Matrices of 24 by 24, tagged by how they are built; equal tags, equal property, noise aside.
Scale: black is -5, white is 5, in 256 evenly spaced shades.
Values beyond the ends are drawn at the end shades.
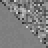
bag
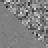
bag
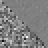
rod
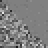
rod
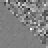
bag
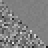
rod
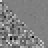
rod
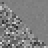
rod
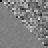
bag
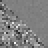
rod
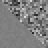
bag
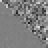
bag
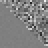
bag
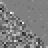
rod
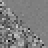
rod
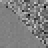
bag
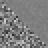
rod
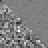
rod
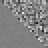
bag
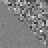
bag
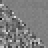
rod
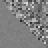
bag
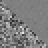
rod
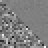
rod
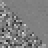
rod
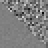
bag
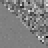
bag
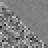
rod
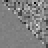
bag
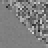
bag
